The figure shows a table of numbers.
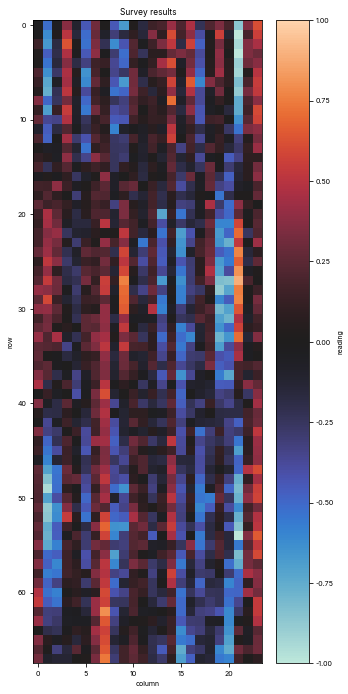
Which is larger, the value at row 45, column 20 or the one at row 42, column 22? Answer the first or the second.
the second
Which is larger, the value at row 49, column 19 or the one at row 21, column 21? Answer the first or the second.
the second
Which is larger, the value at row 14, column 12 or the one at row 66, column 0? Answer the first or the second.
the second
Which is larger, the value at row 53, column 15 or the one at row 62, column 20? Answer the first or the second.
the first
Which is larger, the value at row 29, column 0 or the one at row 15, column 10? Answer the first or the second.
the first
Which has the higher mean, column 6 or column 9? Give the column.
6
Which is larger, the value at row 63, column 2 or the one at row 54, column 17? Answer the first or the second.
the first
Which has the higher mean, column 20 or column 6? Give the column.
6
